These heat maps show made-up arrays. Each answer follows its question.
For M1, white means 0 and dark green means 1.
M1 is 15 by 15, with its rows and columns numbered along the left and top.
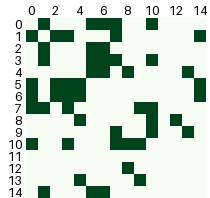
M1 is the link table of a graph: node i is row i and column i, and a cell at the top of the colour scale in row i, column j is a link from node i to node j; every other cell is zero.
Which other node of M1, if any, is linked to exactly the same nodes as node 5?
node 6
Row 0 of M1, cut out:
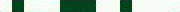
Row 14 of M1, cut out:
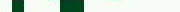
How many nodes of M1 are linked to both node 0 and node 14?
3
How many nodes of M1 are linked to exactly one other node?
1
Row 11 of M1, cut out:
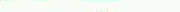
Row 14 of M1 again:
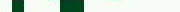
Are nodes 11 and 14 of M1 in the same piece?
no
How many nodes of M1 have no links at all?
1
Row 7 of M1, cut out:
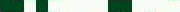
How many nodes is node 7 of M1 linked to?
5
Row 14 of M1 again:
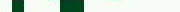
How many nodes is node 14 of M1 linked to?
3
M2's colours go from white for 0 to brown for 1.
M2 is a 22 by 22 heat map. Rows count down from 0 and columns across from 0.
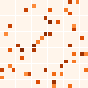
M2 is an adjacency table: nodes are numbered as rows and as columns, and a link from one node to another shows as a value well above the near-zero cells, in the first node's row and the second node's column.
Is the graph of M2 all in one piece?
yes
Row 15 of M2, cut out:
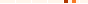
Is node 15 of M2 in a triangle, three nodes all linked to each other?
no
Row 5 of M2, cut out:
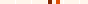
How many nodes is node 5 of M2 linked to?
2
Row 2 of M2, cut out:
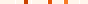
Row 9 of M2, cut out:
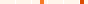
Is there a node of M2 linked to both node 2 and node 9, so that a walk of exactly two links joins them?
no
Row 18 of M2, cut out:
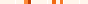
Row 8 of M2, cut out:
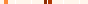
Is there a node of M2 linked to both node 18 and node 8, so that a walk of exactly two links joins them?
no
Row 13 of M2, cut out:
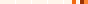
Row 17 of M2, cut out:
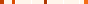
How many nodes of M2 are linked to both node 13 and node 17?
1
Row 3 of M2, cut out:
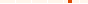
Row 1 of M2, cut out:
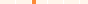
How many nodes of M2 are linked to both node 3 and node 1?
0
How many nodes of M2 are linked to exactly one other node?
7
